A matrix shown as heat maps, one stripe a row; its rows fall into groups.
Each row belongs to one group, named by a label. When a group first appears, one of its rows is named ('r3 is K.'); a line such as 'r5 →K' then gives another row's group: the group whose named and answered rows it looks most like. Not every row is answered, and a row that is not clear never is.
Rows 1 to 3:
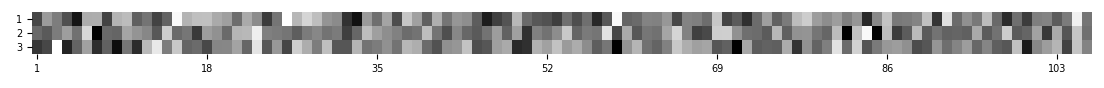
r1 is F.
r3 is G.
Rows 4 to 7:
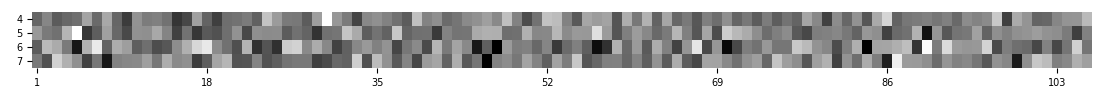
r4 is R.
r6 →F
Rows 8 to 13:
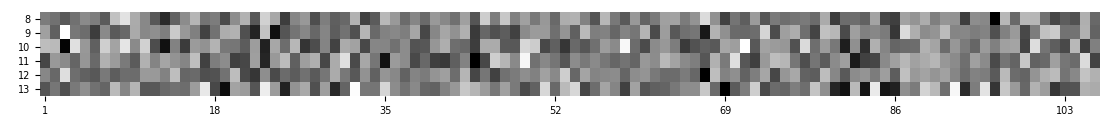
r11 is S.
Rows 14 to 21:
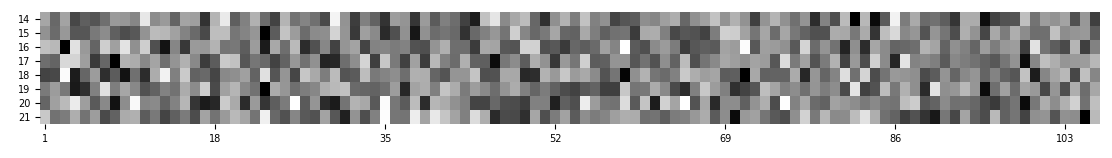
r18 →G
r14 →S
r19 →F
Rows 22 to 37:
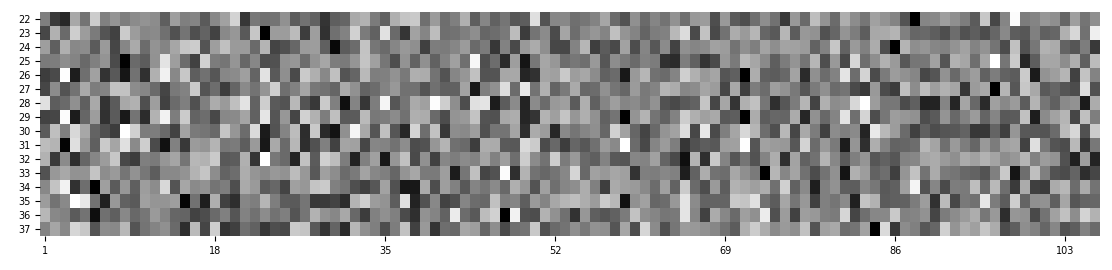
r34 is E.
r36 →E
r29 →G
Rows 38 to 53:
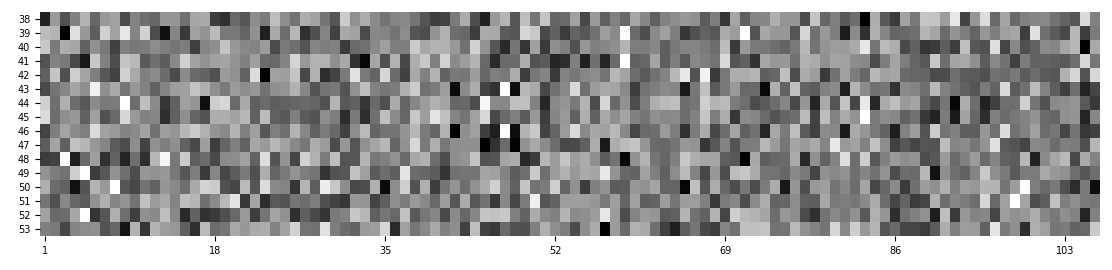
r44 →S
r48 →G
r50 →R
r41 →F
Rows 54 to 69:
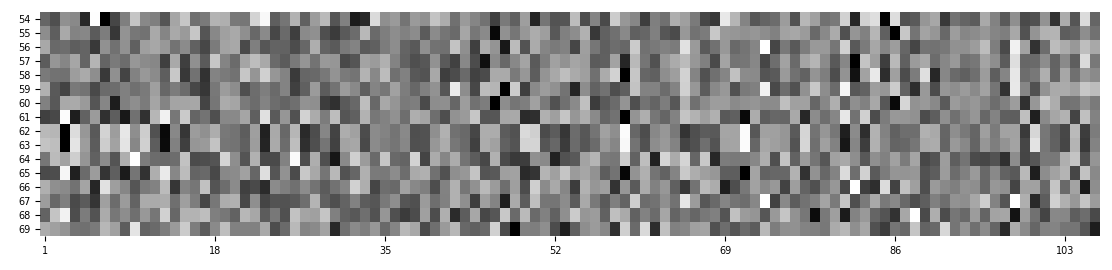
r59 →E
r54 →F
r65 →G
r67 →E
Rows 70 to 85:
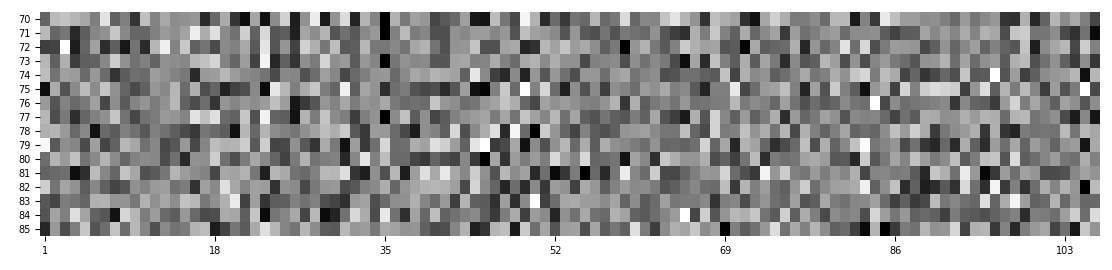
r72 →G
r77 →R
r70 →S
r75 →S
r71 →R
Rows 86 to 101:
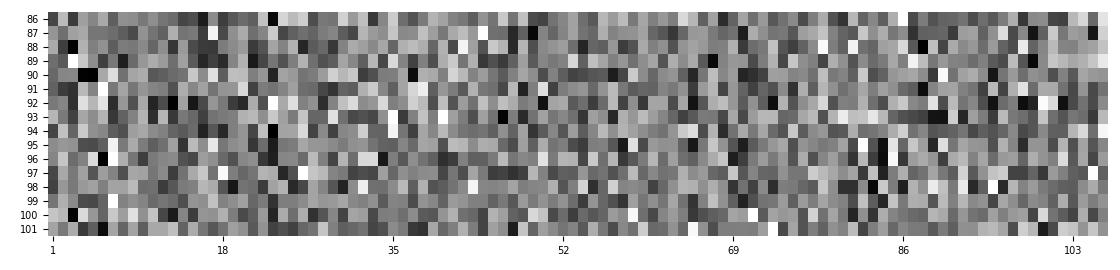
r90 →F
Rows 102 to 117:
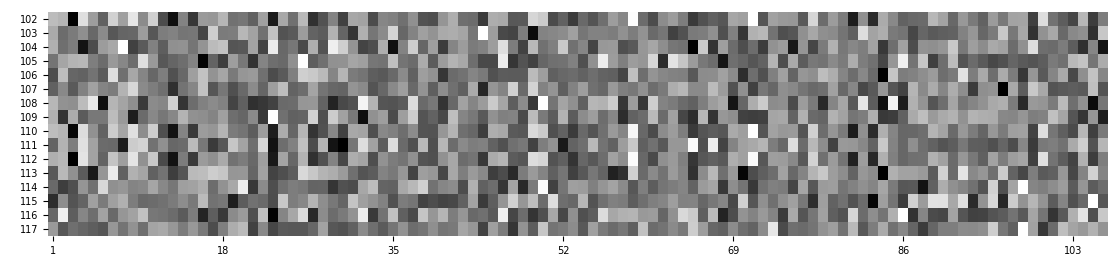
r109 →R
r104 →R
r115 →S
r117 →E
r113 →F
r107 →S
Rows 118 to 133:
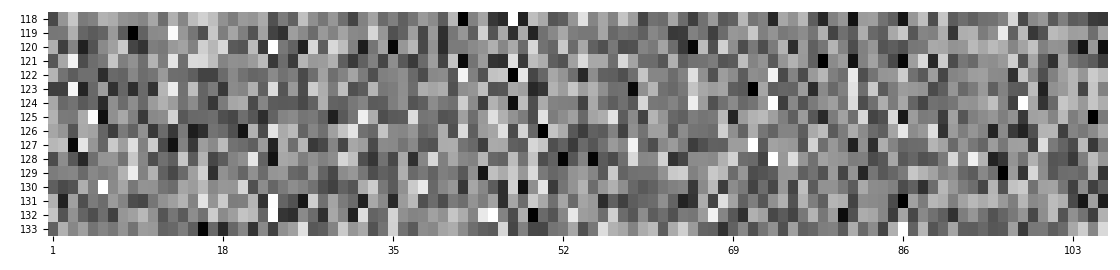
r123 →G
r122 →E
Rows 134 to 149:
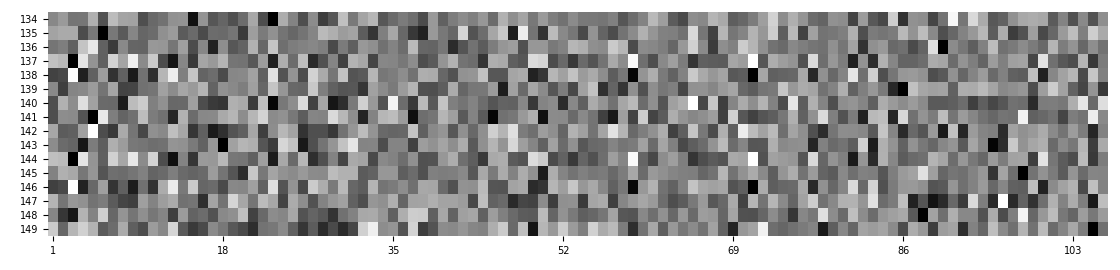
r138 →G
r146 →G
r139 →R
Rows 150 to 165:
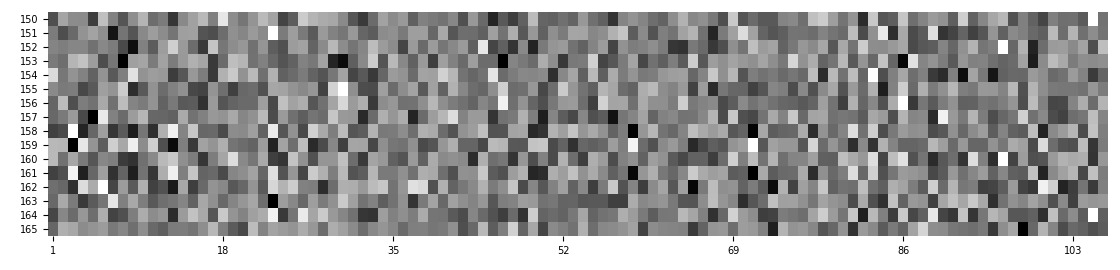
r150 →F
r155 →R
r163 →F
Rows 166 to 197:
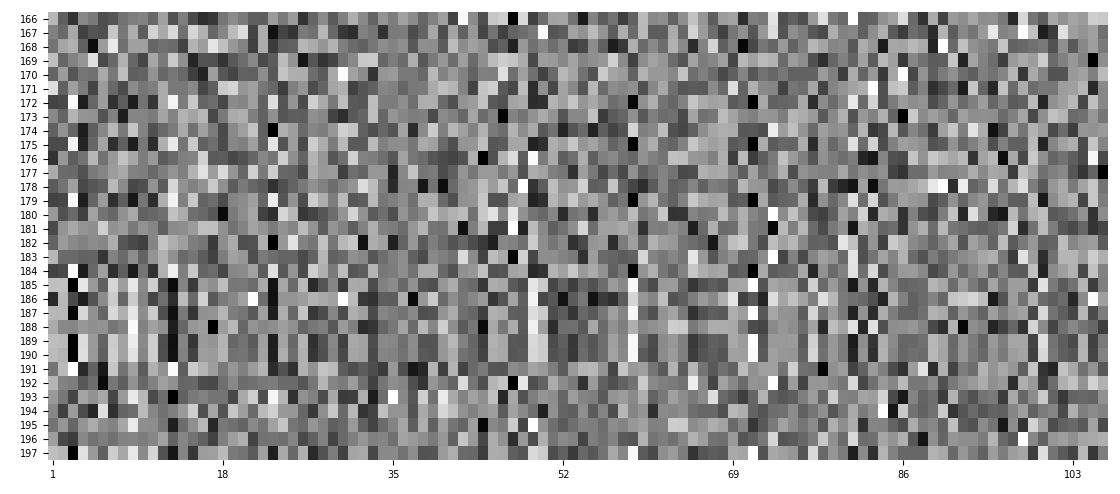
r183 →E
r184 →G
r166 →E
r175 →G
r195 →S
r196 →E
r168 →F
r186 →F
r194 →F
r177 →R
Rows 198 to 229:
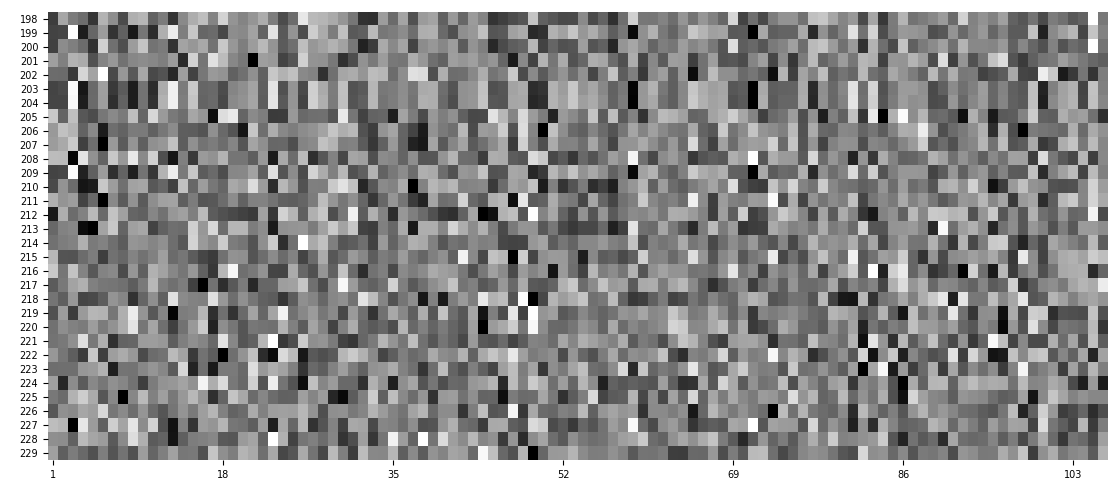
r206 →E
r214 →F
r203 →G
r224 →R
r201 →F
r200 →F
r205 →S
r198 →F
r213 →F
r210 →F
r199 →G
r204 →G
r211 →E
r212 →S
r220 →S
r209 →G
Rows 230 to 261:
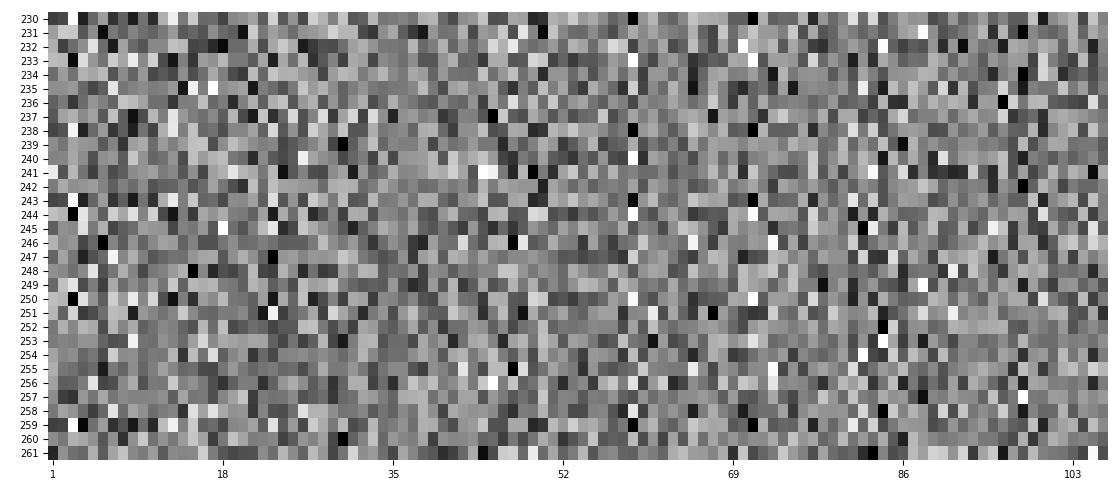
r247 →F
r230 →G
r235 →F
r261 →S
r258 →F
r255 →E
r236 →S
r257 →E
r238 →G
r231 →E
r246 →E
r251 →R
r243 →G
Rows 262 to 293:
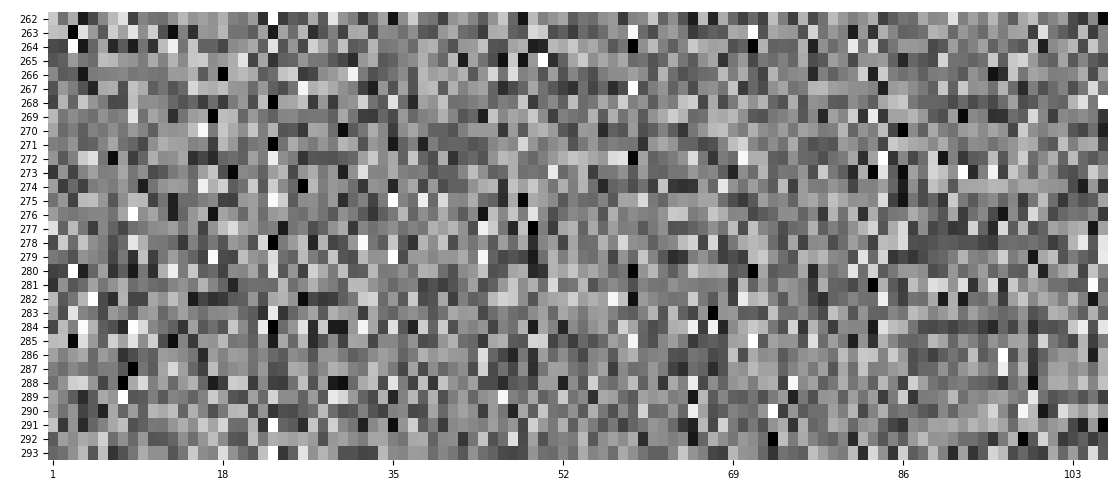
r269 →S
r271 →S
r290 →E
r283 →R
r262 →R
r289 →R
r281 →S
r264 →G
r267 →F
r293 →F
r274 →R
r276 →S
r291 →R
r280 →G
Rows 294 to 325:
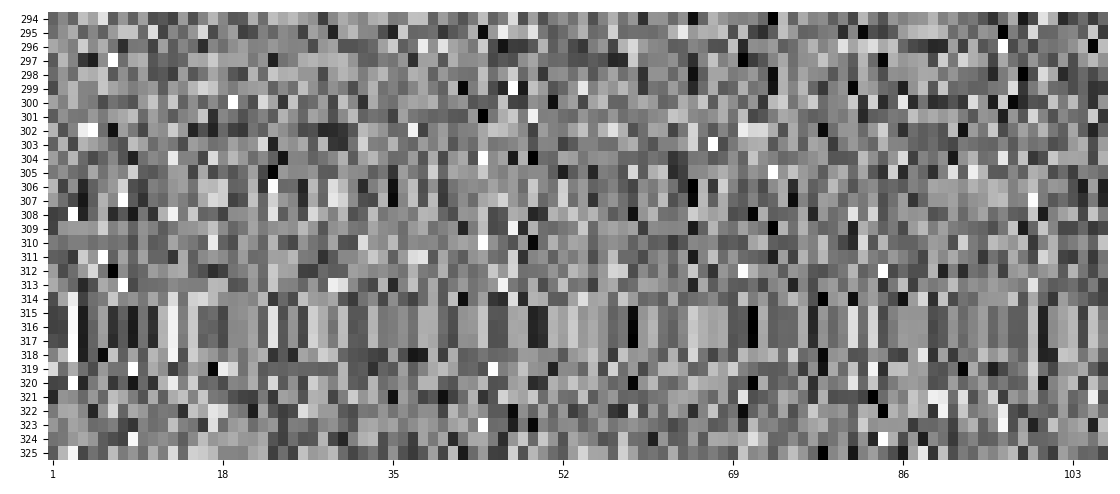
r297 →F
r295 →S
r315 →G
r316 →G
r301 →S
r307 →R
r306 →R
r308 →G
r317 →G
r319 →S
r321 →S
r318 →E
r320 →G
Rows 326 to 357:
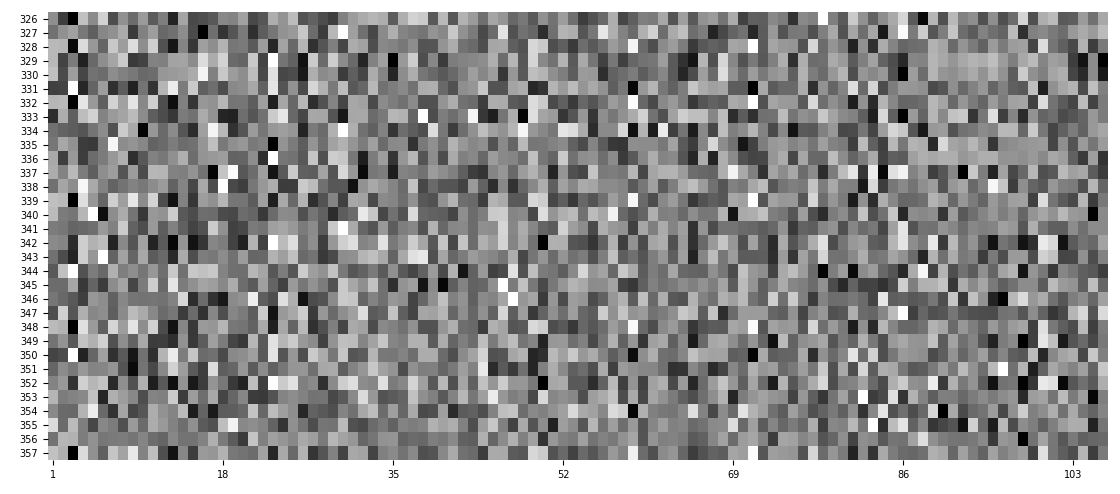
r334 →R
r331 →G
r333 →S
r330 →R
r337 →S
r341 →R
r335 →F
